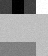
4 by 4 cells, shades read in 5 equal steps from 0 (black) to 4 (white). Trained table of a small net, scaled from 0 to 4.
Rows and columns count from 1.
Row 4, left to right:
2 2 2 3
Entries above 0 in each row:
3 4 4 4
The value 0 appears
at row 1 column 2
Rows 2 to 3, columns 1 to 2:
3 3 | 3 3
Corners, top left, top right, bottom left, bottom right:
1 4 2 3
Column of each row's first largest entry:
4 1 1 4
